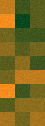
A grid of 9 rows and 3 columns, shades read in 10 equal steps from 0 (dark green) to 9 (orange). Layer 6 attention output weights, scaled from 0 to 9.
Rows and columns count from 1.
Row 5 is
3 5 2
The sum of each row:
12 12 8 12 10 18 15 13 16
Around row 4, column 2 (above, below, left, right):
2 5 5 4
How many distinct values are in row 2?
3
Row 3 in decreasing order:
4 2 2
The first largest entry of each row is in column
1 1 1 1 2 2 1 2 1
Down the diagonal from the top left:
7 0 2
